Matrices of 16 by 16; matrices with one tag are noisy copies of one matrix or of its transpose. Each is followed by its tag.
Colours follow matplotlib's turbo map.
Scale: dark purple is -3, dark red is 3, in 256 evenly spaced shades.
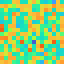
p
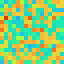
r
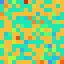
p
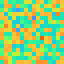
p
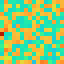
p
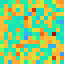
r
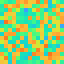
r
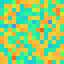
r
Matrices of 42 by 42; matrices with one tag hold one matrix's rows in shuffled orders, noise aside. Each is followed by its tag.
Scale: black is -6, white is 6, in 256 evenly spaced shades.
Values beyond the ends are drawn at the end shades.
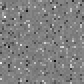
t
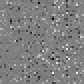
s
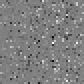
s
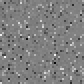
t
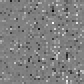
s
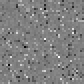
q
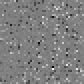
s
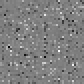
q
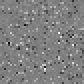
q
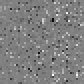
s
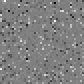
t
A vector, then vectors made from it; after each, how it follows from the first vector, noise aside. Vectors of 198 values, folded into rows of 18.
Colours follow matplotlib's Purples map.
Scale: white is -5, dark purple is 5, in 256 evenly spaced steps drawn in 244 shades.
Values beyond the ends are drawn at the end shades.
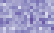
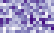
scaled up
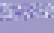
partly zeroed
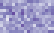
reversed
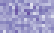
wrapped around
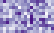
scaled up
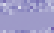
partly zeroed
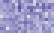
wrapped around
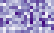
scaled up
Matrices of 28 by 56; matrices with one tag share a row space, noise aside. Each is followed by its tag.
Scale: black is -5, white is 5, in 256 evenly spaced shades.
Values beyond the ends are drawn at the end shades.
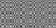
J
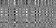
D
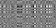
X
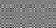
J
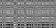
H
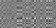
X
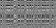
H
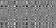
D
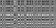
H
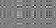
X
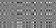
X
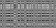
H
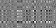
X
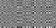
X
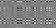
X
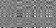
X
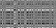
H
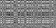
H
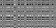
H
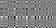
D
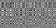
J
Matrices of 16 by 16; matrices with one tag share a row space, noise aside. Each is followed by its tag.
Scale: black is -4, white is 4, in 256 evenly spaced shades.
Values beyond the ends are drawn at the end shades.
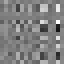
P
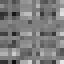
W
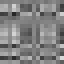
W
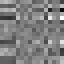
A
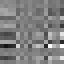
A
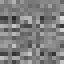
W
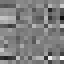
A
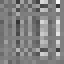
P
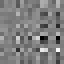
P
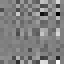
P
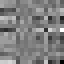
A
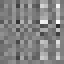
P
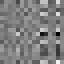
P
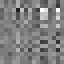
P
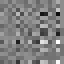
P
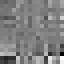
A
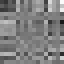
A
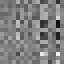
P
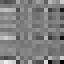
A
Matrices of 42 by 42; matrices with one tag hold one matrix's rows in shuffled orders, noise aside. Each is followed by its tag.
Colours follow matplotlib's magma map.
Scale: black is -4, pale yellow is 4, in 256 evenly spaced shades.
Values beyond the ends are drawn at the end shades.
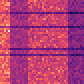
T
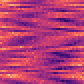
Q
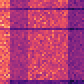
T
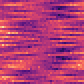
Q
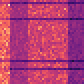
T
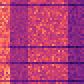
T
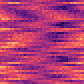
Q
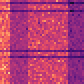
T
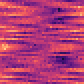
Q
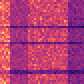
T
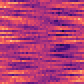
Q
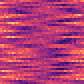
Q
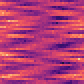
Q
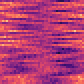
Q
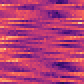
Q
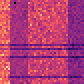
T
